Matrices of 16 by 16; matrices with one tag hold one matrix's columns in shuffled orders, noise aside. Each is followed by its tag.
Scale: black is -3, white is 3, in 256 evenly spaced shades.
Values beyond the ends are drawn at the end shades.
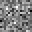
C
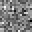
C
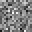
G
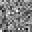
G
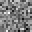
G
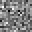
C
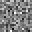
G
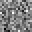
G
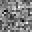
C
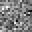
C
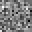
C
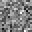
G
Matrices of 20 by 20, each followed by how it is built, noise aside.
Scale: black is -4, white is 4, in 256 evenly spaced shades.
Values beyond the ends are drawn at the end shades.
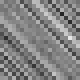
Toeplitz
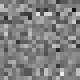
low rank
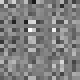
low rank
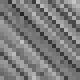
Toeplitz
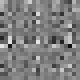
low rank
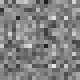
low rank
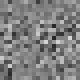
low rank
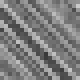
Toeplitz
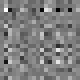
low rank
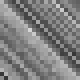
Toeplitz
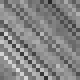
Toeplitz
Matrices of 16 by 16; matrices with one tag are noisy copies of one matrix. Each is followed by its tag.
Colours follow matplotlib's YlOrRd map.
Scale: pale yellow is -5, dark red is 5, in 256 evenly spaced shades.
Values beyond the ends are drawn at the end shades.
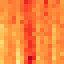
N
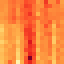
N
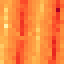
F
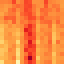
N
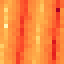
F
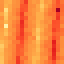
F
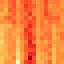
N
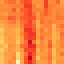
N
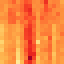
N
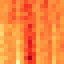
N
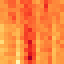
N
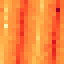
F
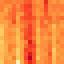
N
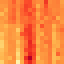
N
